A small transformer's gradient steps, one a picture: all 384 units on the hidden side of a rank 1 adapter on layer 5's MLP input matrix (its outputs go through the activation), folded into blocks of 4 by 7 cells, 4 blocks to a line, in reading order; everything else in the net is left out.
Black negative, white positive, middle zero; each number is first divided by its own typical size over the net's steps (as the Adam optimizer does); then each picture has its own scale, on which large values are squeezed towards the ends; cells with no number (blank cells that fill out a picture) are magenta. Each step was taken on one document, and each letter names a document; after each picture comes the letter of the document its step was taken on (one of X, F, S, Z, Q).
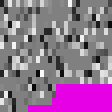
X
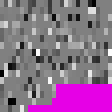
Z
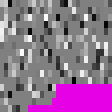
X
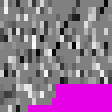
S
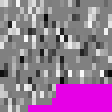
S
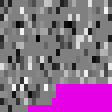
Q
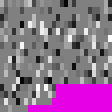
Q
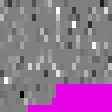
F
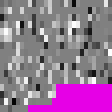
Q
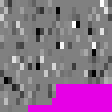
F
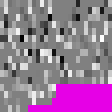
S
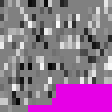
Q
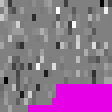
F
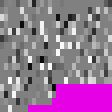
Q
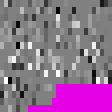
F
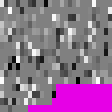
Z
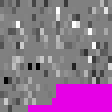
F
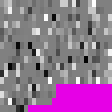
Z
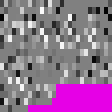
Q
